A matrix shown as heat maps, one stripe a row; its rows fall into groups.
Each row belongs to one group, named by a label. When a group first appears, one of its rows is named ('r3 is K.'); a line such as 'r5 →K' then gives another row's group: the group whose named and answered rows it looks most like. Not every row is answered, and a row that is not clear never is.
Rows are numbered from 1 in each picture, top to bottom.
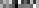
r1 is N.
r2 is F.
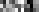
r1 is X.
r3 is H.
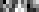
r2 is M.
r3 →X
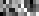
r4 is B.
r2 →H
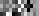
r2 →H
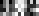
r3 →X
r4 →H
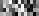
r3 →X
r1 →N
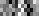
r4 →M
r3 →H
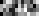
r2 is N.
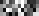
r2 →H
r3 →N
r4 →F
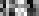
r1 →X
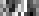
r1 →M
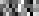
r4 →B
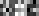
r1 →N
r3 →M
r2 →X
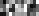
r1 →B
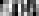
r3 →N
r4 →N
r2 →N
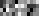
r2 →X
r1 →B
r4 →M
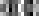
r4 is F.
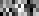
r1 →M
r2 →H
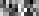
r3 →N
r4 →F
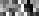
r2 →H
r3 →F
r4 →X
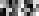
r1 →F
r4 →X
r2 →F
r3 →B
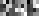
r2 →B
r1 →M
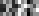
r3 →X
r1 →M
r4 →M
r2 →B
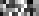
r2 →M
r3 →H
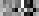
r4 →H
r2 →H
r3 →N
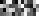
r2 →F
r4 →B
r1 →B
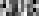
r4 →M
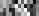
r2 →H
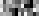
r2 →H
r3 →F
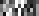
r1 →X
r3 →N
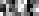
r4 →H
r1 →M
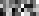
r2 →H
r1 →B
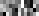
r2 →F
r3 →N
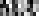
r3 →M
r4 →B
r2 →B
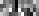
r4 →F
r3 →N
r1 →F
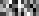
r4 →B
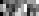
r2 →M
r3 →M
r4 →X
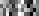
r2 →M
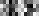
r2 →F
